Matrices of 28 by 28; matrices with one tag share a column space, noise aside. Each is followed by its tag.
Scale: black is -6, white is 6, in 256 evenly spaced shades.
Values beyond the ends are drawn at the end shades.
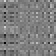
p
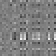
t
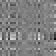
t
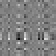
t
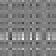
t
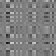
p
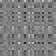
p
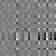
t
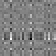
t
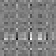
t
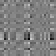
t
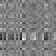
t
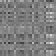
p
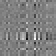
t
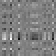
t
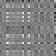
p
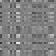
p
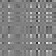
p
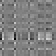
t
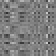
p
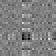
t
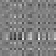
t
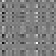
p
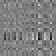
t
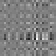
t
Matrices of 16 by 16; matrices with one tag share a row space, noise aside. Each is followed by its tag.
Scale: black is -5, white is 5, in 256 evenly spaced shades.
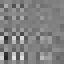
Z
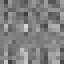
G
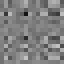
G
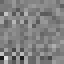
Z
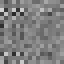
Z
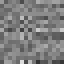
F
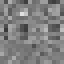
G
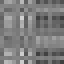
F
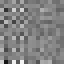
Z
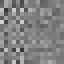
Z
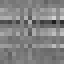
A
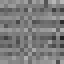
A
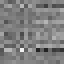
F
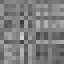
F
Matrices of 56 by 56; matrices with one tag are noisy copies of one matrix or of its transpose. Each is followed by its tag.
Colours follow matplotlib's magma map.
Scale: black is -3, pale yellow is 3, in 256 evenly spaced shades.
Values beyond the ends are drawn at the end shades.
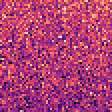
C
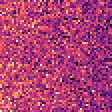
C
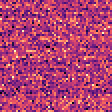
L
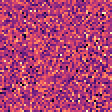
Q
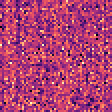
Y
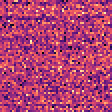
Y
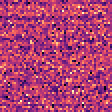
Y
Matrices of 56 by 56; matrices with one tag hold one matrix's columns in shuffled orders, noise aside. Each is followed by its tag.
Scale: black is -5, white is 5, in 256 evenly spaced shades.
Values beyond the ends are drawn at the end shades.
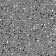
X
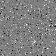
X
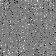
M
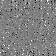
M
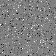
X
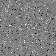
X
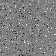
X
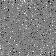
M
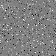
X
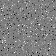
X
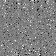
M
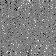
M
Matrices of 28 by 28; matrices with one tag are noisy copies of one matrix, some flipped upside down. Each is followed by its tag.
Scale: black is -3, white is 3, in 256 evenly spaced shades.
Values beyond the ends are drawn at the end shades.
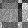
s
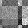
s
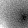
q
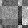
s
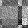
s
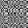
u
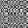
u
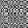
u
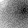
q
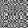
u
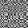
u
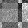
s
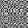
u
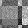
s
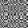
u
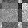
s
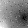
q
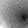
q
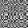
u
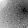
q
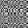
u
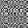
u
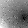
q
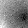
q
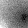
q
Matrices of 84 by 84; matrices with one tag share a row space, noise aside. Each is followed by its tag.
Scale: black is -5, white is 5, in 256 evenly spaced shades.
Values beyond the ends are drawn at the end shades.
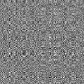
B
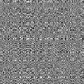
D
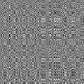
B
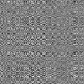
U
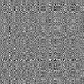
B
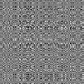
D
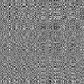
B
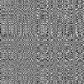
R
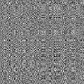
B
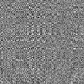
U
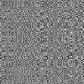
R
